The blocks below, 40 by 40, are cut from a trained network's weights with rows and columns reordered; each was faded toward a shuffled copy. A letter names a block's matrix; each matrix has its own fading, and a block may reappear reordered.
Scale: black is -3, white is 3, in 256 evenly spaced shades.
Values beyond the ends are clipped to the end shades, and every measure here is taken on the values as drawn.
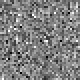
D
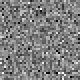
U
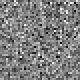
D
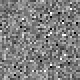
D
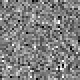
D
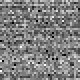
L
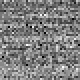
L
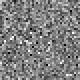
D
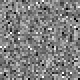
U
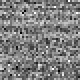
L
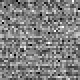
L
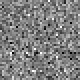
U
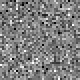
U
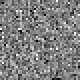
U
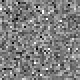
D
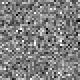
U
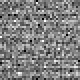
L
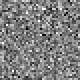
D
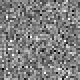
U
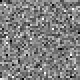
U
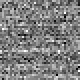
L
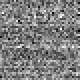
L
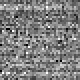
L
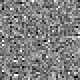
U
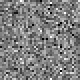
U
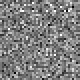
D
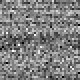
L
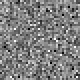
D
